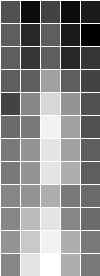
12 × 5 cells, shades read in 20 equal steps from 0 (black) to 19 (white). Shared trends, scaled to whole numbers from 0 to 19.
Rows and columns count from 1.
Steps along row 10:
up up down down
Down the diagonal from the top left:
6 3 7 7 6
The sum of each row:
15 19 25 38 48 53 56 57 51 59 66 68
